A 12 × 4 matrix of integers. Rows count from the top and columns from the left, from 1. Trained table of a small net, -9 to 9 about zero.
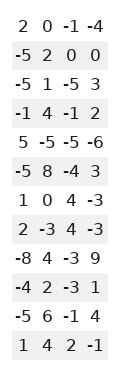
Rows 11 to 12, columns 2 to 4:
6 -1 4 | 4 2 -1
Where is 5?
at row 5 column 1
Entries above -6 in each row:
4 4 4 4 3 4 4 4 3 4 4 4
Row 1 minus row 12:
1 -4 -3 -3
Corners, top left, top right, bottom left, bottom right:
2 -4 1 -1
